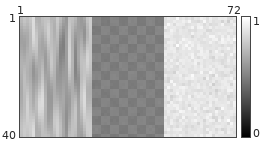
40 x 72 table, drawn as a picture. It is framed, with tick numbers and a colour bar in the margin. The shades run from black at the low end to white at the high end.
It is made of 1 by 3 panels. Panel 1,1: high, streaked downward. Panel 1,2: middling, checkered, faint in contrast. Panel 1,3: very high, fine-grained, faint in contrast.
